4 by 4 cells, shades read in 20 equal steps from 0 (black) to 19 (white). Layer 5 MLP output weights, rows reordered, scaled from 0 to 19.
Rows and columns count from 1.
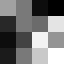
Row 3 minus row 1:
-11 -4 17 11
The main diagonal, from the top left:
12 9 18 19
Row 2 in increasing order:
3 8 9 17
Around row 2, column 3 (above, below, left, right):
1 18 9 17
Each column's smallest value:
1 5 1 0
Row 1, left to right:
12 9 1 0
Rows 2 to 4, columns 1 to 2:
3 9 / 1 5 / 2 9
